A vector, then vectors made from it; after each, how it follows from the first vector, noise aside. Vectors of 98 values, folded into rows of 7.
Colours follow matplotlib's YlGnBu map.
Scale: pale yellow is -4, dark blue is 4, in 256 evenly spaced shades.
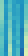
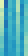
reversed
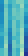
negated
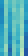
negated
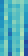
negated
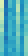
reversed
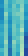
negated
